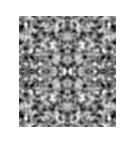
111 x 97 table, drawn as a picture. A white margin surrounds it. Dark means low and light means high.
Grain: blotchy. Average level on the scale: 50%. Seam: none. Slope: none. Mirror symmetry: left to right and top to bottom.
